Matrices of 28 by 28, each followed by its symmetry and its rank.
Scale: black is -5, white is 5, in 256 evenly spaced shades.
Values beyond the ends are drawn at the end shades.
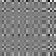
neither, rank one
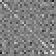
symmetric, rank five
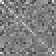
symmetric, rank five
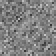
symmetric, full rank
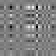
neither, rank one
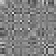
symmetric, rank three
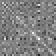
symmetric, rank five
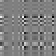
neither, rank one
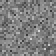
symmetric, full rank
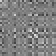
symmetric, rank three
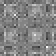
symmetric, rank three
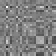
symmetric, rank three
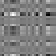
neither, rank one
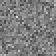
symmetric, full rank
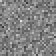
symmetric, full rank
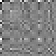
symmetric, rank three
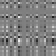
neither, rank one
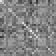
symmetric, rank five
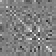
symmetric, rank five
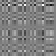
neither, rank one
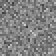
symmetric, full rank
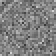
symmetric, full rank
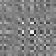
symmetric, rank three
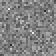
symmetric, full rank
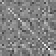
symmetric, rank five
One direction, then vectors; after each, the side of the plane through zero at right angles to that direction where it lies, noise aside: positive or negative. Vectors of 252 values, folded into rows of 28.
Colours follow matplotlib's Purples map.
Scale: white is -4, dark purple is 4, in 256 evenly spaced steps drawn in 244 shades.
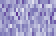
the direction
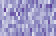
negative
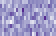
negative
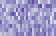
negative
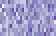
negative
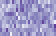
negative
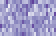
negative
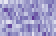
negative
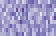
negative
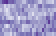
negative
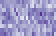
positive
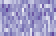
positive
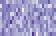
positive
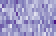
positive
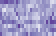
positive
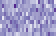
positive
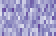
negative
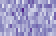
negative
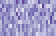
positive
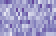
negative
